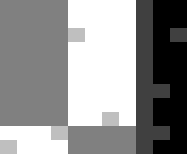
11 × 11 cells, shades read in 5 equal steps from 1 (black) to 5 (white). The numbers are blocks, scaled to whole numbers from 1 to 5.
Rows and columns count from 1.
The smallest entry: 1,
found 19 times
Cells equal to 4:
4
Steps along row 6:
same same same up same same same down down same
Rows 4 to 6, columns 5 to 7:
5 5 5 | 5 5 5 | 5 5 5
